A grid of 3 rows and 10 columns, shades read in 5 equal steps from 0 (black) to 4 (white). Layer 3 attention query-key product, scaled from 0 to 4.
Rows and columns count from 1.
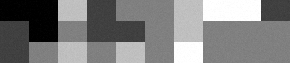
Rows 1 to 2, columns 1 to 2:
0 0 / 1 0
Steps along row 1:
same up down up same up up same down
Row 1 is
0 0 3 1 2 2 3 4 4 1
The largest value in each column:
1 2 3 2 3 2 4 4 4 2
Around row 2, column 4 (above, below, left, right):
1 2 2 1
